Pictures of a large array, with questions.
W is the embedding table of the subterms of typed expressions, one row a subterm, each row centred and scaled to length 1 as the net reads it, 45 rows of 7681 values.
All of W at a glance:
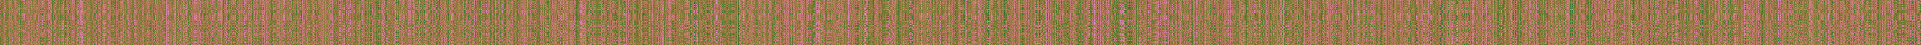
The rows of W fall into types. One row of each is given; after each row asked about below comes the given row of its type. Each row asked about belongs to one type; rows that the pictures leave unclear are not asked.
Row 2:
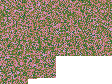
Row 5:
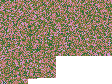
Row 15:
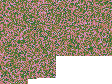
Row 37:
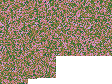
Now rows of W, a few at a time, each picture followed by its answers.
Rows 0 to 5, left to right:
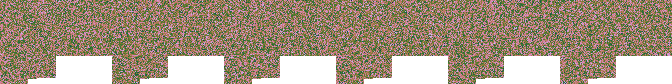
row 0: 15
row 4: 37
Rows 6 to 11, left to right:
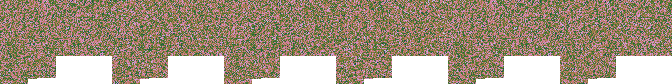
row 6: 37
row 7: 5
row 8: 5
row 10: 37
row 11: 37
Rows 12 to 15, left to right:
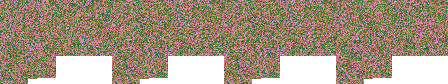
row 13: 15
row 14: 15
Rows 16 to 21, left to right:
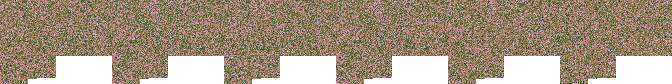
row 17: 15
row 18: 2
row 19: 15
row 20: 15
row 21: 37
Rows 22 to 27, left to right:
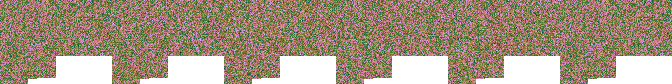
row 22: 37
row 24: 2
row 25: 5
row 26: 5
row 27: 37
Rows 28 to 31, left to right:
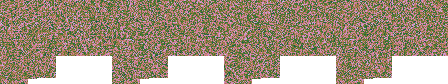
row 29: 5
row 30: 15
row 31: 5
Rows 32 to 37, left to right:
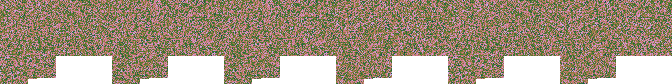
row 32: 2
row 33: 37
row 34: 37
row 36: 2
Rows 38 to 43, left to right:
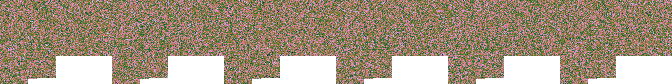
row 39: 5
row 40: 37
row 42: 2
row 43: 5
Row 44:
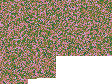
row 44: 15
